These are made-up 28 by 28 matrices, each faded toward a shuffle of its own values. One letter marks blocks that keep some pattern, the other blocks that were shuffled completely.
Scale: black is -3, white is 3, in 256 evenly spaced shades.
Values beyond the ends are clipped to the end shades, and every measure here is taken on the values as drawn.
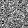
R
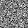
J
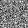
J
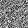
J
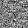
R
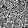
J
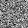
J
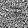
R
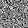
R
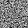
J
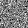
J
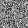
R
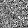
R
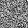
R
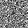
J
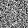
J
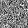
J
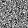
J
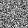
R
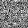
R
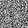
J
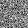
J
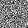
J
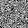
J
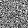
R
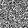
J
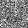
R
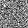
J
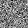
J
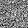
R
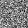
J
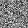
R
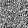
R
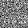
R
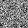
J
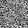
J
